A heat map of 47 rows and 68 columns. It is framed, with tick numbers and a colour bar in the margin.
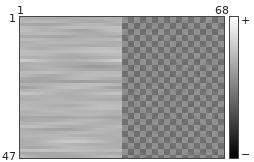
The table splits into one row of 2 panels. Panel 1,1: high, streaked across, faint in contrast. Panel 1,2: middling, checkered.
